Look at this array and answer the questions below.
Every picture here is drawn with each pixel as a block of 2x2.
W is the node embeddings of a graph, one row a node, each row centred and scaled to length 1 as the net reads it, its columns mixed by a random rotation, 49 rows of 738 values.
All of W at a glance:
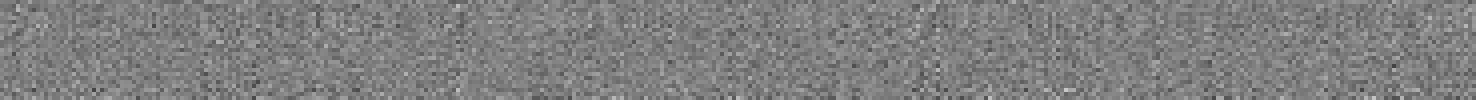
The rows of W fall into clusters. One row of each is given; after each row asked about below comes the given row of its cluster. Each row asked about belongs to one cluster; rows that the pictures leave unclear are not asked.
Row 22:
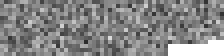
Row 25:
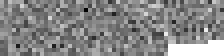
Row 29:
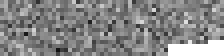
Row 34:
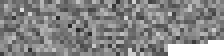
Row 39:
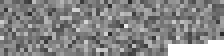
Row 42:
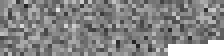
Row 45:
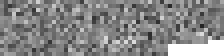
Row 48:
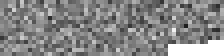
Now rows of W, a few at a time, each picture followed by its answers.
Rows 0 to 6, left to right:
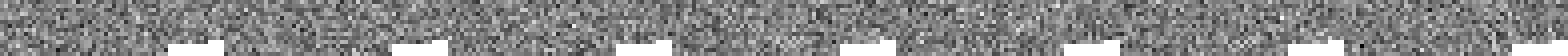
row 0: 29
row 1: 34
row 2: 39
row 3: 45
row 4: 39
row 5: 45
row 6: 25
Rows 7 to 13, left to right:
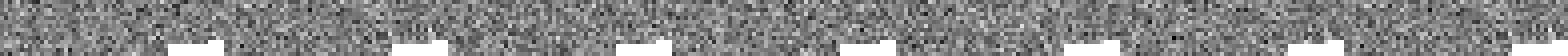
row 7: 34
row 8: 25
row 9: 22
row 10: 34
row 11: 39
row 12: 25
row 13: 25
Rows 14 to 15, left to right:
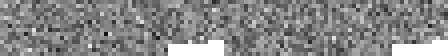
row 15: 22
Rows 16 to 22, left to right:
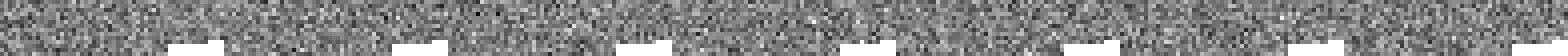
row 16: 29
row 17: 48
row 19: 29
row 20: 34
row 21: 45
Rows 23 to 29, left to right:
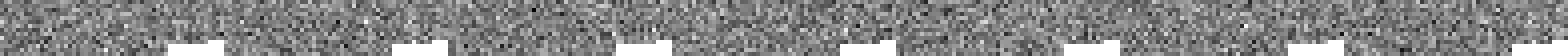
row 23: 39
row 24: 29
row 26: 48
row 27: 39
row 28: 39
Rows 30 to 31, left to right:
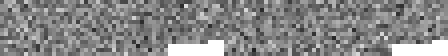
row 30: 42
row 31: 34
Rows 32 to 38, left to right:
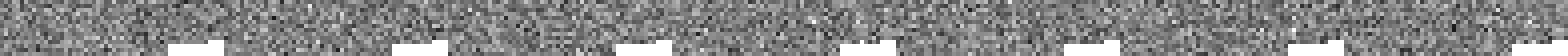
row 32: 42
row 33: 48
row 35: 29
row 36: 42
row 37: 48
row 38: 29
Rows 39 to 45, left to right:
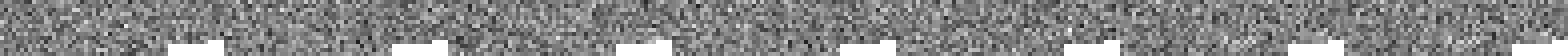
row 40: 42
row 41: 22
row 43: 48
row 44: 45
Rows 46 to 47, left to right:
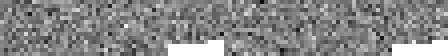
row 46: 39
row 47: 29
